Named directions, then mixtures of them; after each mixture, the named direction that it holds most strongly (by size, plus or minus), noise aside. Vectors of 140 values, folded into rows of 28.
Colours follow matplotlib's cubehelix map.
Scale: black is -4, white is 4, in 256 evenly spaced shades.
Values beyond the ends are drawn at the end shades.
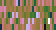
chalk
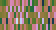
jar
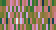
jar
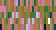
chalk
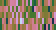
jar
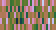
jar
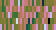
chalk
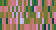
jar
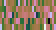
chalk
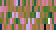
chalk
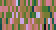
chalk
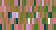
chalk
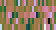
chalk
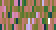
chalk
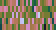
chalk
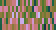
chalk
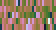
chalk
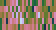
jar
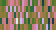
jar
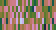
jar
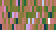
chalk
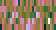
chalk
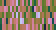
chalk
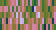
jar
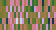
jar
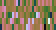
chalk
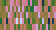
jar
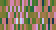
jar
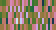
jar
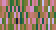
jar
